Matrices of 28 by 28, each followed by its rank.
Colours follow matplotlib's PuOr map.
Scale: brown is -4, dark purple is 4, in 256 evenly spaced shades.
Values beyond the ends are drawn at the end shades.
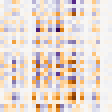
two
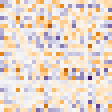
five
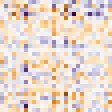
five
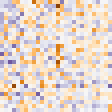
five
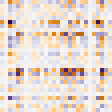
two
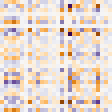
two
